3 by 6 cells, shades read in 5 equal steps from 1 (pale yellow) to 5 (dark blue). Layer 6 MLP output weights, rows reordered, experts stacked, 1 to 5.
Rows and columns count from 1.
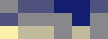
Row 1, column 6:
4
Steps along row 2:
down same same up down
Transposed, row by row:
3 4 1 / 4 3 2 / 4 3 2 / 5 3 3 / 5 5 2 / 4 3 3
